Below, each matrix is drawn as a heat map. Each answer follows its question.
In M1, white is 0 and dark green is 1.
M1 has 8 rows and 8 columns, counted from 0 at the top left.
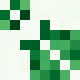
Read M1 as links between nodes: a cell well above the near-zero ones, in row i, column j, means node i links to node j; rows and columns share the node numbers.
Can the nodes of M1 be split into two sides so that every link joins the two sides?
no
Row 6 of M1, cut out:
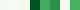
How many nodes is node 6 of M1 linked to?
4
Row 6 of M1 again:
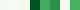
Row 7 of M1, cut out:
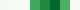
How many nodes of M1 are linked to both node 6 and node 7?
3
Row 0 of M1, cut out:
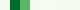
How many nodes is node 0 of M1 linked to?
2
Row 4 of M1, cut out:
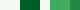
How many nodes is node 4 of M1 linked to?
5
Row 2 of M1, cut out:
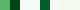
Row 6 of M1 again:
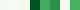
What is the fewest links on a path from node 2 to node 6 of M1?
2
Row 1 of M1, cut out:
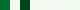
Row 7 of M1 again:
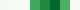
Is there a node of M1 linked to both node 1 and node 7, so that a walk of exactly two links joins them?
no
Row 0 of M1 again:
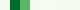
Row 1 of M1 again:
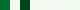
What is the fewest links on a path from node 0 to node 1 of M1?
1
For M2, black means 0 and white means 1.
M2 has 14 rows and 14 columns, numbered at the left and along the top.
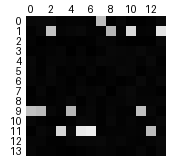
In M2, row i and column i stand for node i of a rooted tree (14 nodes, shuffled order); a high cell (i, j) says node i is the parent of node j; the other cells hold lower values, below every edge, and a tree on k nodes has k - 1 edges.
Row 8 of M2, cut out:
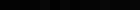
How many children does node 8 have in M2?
0
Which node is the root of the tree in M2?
9
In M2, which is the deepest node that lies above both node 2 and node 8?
1
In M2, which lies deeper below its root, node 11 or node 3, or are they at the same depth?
node 3
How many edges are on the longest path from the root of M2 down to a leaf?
2
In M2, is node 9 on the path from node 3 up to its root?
yes
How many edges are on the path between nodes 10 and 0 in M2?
3
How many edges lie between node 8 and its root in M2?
2
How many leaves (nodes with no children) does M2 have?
10
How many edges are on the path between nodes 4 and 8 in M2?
3
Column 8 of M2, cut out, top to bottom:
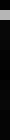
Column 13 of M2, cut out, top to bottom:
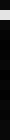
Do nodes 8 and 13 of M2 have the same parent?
yes
